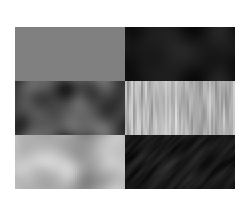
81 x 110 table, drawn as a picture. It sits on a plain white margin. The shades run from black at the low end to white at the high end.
The table splits into 3 rows of 2 panels. Panel 1,1: middling, flat. Panel 1,2: very low, smooth, faint in contrast. Panel 2,1: low, smooth. Panel 2,2: high, streaked downward. Panel 3,1: high, smooth. Panel 3,2: very low, slanting up to the right, faint in contrast.
